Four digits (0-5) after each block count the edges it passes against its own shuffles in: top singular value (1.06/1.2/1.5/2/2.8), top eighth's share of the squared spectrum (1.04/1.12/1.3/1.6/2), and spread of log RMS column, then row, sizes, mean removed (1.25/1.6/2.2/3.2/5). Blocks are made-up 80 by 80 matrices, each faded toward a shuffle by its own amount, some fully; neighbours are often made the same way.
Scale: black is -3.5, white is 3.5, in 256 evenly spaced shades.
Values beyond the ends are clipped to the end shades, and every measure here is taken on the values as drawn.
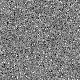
0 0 0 0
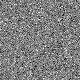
0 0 0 0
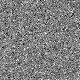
0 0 0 0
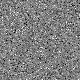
0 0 0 0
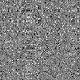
4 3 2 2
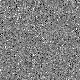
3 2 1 0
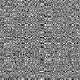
5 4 3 3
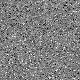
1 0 0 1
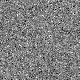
0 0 0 0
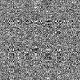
4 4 2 2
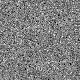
1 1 0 0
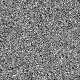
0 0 0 0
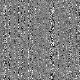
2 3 4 0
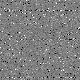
3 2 0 1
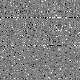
4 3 1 2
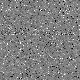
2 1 0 1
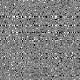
4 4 2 3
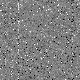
2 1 1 0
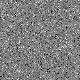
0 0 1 0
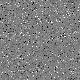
2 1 0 0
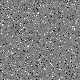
2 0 0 0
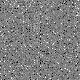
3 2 1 0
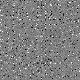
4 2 1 1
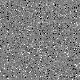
1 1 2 1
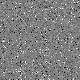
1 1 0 1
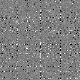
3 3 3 2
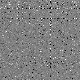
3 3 2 2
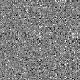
4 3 2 1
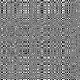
5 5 4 4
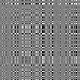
5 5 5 4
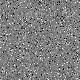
1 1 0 0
